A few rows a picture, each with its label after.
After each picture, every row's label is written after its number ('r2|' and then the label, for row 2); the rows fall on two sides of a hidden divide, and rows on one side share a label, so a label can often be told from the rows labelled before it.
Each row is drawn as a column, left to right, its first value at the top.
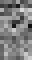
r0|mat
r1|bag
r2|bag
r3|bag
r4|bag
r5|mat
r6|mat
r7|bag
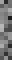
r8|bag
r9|mat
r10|mat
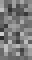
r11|mat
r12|bag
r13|bag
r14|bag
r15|bag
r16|bag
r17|bag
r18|bag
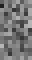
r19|bag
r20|mat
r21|mat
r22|bag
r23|bag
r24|mat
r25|bag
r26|mat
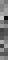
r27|mat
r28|mat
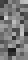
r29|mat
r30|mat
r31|bag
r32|mat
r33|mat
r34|bag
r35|bag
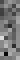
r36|bag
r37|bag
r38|bag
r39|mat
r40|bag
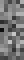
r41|mat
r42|bag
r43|mat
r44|mat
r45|mat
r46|mat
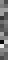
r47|bag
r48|mat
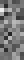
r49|mat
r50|mat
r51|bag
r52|mat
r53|mat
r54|bag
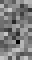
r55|mat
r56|mat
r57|mat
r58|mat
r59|bag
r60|bag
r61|bag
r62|bag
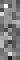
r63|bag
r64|mat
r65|bag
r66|mat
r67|mat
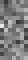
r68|mat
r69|bag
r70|mat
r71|bag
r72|bag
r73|bag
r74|mat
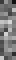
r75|mat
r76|bag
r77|bag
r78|mat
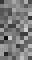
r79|bag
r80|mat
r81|bag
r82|bag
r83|mat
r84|mat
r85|bag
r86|mat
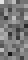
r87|bag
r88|mat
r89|bag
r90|bag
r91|mat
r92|bag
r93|bag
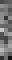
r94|bag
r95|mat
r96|bag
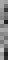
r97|bag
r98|bag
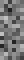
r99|mat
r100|bag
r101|bag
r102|bag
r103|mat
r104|bag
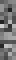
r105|mat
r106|bag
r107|bag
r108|bag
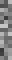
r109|mat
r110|mat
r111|bag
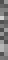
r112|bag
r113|bag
